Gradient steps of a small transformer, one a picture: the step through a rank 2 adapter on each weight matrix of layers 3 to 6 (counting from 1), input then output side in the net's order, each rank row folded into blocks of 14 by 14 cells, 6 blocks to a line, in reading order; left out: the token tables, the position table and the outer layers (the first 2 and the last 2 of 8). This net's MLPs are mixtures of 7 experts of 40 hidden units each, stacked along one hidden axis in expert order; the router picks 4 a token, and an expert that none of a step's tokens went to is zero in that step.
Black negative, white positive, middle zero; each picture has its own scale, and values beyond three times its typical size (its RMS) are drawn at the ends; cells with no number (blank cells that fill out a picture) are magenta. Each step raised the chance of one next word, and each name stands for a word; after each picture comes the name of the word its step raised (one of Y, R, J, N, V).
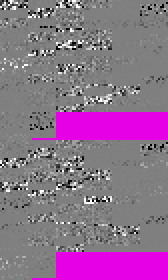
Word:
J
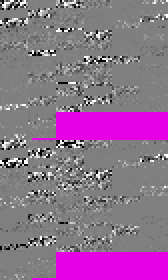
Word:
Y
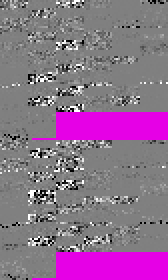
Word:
J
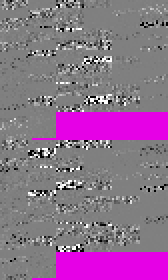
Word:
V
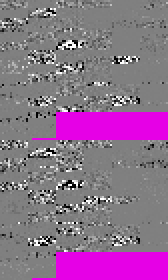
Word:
J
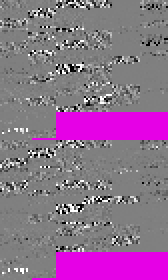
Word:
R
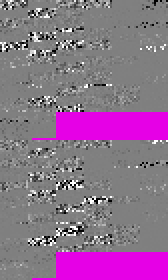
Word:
J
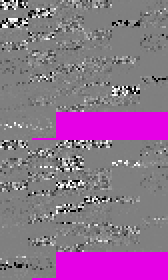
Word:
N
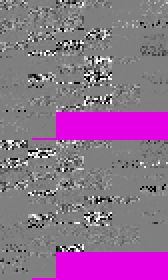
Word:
V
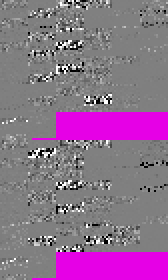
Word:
R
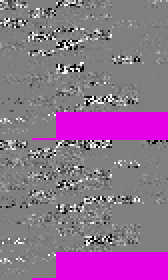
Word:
R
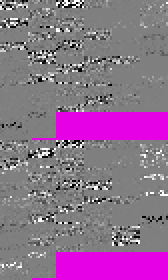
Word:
Y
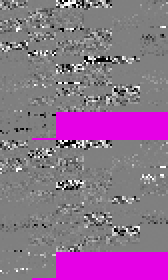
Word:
Y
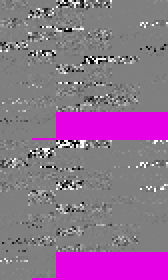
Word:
Y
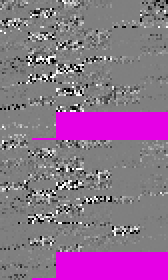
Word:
N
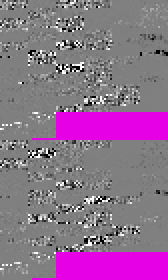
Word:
R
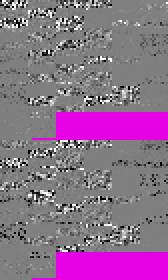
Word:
V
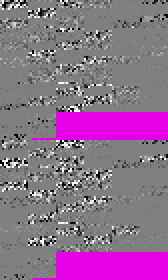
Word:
J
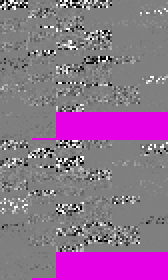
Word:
Y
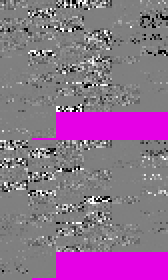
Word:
N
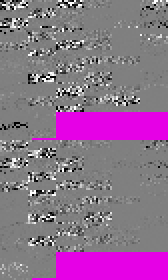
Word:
J
